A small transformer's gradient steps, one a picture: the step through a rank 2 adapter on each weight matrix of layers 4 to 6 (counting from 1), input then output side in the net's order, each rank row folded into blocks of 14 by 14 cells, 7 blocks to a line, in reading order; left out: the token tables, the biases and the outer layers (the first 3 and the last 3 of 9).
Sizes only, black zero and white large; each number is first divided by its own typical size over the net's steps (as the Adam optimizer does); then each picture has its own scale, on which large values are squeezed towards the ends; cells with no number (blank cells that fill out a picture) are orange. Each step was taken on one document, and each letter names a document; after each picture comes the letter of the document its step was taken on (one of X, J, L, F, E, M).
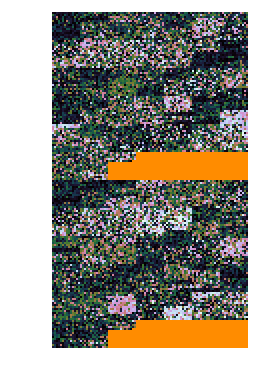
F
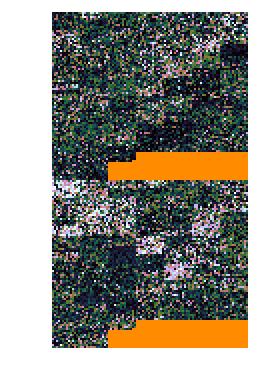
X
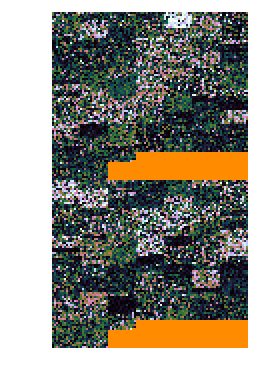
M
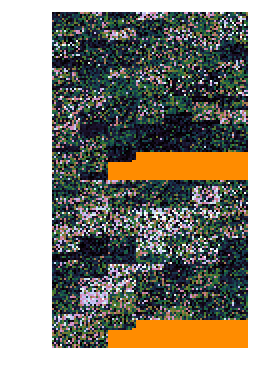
X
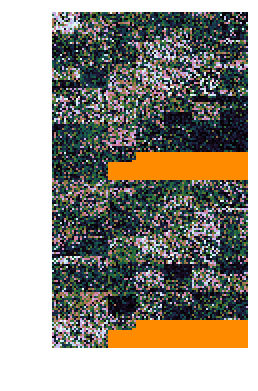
M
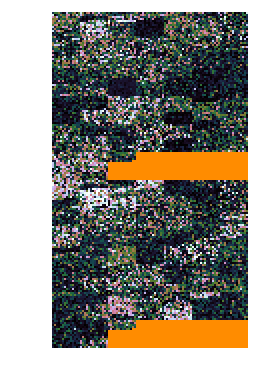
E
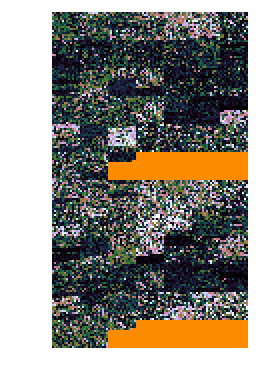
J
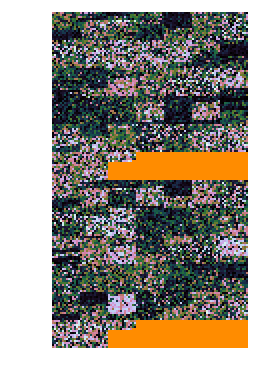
F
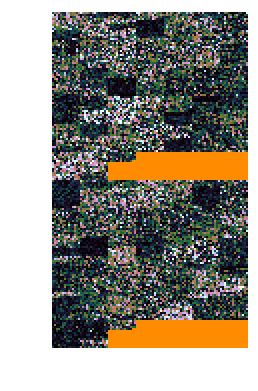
E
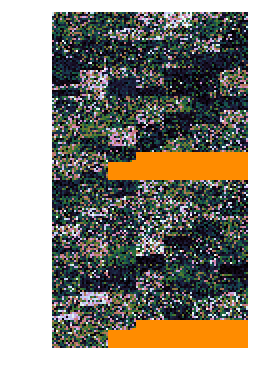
J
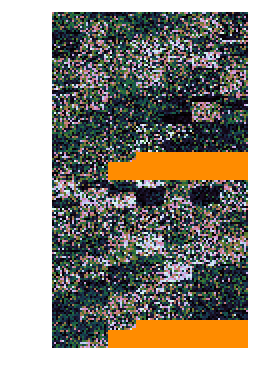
M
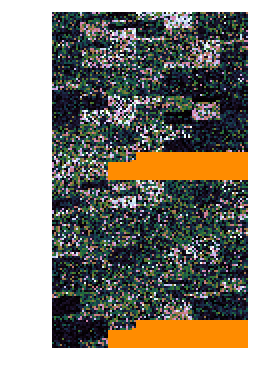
E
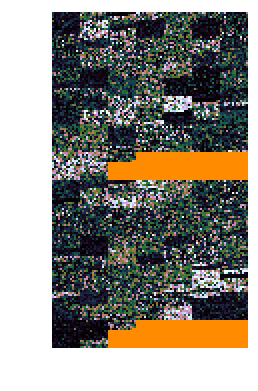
E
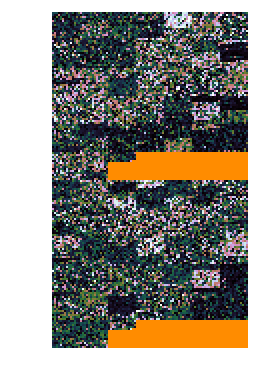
M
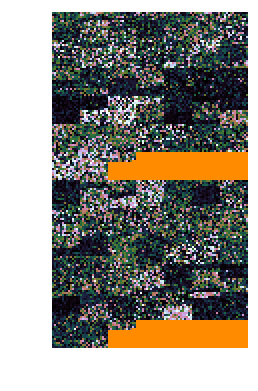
E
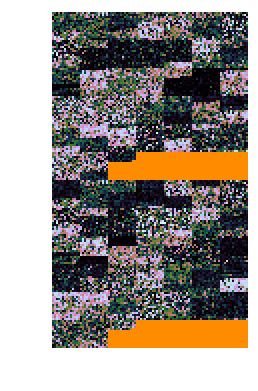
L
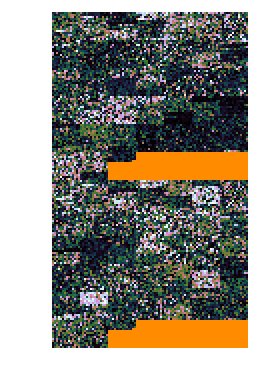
X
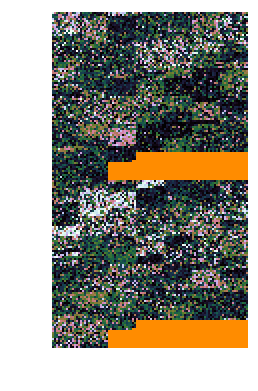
X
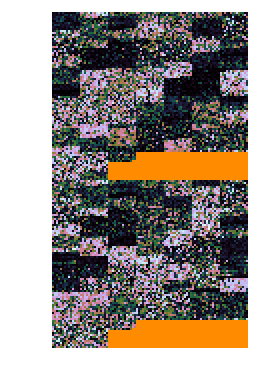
L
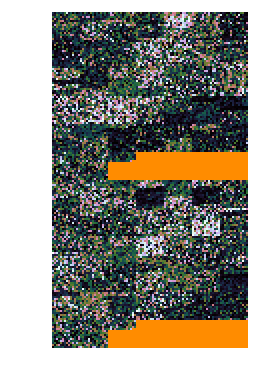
M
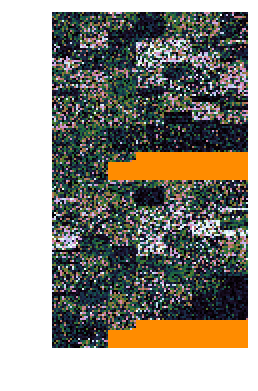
M
